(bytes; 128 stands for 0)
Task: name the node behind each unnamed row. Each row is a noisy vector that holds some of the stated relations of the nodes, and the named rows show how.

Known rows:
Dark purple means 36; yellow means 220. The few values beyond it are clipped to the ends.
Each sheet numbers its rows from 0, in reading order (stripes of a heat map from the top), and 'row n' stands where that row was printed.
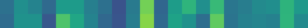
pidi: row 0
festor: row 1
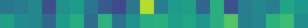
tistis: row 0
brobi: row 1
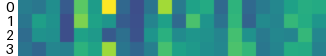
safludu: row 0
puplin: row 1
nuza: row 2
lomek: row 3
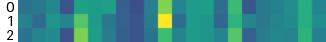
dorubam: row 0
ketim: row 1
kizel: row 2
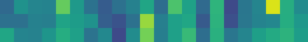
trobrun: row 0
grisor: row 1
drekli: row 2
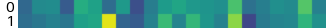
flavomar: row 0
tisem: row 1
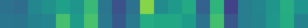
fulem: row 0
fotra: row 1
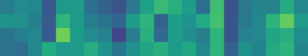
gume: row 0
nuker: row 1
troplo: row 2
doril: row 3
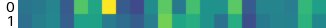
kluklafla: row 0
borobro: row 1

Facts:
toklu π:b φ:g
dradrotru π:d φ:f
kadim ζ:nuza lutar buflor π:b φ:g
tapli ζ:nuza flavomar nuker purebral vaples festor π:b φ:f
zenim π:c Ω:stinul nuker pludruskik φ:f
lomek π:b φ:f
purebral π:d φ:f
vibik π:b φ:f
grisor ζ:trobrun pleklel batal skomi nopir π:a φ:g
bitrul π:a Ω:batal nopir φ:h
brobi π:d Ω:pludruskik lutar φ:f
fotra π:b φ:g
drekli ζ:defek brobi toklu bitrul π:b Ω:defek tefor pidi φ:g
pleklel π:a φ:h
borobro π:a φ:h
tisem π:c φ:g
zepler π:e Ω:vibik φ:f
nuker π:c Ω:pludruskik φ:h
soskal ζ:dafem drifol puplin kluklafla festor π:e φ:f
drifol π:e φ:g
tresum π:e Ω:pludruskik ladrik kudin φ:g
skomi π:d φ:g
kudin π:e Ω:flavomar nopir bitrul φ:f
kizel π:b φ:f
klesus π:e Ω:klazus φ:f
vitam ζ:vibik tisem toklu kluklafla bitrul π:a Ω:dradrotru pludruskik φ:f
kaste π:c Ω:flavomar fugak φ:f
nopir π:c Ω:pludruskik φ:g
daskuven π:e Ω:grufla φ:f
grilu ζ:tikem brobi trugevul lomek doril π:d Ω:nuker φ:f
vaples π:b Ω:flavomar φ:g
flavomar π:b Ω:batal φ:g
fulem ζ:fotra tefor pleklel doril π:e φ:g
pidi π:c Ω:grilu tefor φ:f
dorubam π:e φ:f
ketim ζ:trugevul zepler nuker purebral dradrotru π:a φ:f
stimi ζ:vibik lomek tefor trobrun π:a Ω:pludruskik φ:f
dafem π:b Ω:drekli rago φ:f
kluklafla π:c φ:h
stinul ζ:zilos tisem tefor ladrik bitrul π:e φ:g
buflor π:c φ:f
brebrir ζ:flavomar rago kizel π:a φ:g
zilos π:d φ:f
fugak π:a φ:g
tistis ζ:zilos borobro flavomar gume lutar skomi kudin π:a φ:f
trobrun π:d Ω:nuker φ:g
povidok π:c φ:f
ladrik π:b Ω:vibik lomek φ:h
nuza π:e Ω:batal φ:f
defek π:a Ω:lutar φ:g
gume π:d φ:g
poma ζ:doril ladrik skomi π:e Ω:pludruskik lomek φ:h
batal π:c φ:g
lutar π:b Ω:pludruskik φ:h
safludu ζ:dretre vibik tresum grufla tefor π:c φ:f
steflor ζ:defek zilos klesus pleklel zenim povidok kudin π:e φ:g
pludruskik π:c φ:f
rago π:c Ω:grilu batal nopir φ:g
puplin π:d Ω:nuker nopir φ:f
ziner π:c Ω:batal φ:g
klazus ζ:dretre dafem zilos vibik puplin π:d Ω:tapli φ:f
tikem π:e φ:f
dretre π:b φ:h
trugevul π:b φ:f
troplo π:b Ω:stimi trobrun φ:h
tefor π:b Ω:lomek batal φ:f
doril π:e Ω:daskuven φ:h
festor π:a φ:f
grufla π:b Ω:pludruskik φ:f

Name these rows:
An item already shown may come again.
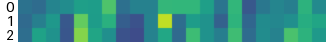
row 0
pleklel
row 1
soskal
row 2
puplin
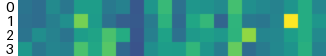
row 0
zepler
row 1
grilu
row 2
tefor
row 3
toklu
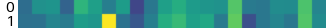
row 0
flavomar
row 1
batal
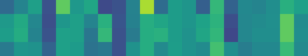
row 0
soskal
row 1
lutar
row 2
lutar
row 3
nuza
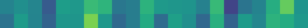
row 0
nopir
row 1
tresum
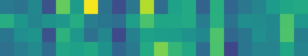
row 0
safludu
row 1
defek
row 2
flavomar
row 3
skomi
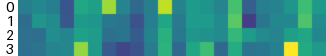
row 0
pludruskik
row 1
rago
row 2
zepler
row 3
grilu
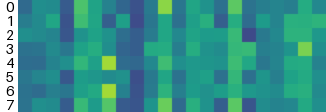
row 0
festor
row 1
klazus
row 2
zenim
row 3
bitrul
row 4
lomek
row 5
daskuven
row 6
ladrik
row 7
drifol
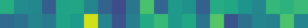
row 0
vitam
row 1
batal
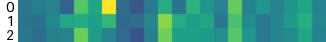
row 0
vibik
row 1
tikem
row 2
trugevul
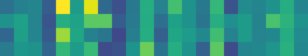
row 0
dretre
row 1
grufla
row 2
dafem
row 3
drifol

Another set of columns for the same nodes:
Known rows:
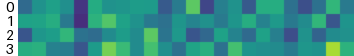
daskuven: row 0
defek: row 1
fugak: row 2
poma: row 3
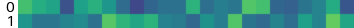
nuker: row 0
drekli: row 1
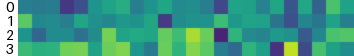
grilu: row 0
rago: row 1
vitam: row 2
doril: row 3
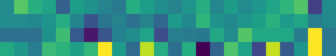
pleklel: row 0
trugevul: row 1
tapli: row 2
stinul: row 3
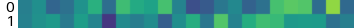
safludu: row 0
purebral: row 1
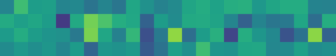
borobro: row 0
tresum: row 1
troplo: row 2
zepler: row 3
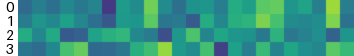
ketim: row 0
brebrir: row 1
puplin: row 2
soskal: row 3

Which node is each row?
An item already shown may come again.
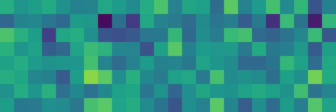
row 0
skomi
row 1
lomek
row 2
nuker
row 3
puplin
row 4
ladrik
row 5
poma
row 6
drifol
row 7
drekli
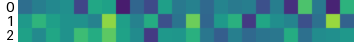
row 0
lomek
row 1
troplo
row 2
grufla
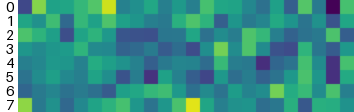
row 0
bitrul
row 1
brobi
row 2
nuker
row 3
flavomar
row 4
tefor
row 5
vibik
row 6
klazus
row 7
zenim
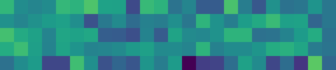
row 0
nopir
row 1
trugevul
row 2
lutar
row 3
kluklafla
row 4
pludruskik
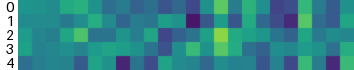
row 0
flavomar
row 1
batal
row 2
vaples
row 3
dafem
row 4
lomek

